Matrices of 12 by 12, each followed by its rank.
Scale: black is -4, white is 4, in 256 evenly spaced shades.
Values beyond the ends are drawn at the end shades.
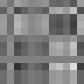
one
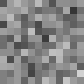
full rank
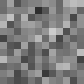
full rank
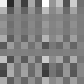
one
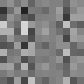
two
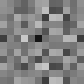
two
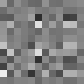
two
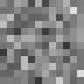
full rank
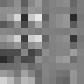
two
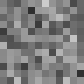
full rank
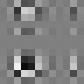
one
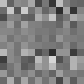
two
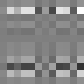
one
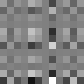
one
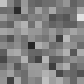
full rank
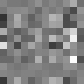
two
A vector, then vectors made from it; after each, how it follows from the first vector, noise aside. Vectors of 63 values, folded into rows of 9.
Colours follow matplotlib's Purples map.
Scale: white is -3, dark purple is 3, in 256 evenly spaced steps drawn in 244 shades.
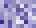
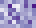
reversed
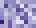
copied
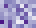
copied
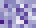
copied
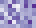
reversed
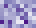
copied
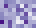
copied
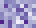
copied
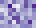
reversed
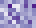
reversed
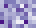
copied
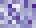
reversed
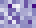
reversed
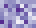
copied
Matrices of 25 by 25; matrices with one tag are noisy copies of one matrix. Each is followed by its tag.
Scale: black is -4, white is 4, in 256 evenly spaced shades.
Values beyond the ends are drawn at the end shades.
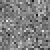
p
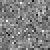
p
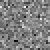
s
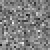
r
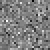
p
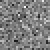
s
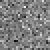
s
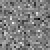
r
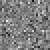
p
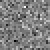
s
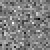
r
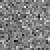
s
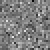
p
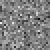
r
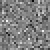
p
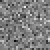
s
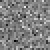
s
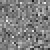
p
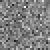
s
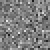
p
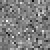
p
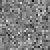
p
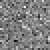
s
